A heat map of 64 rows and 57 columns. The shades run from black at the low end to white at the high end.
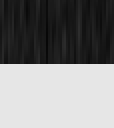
The table splits into 2 rows of 1 panel. Panel 1,1: very low, streaked downward, faint in contrast. Panel 2,1: very high, flat.
